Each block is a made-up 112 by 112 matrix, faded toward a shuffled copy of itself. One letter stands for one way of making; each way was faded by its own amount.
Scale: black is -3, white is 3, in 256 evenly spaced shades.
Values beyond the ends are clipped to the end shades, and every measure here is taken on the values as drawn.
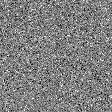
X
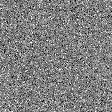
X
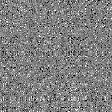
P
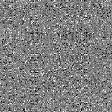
P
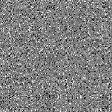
P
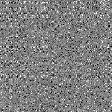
P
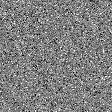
X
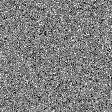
X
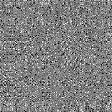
P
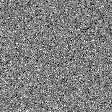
X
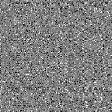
P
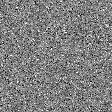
X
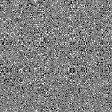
P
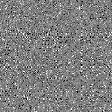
P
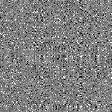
P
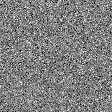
X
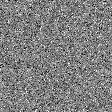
X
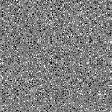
P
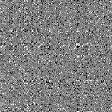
P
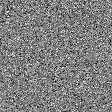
X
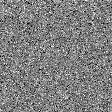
X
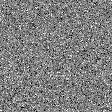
X
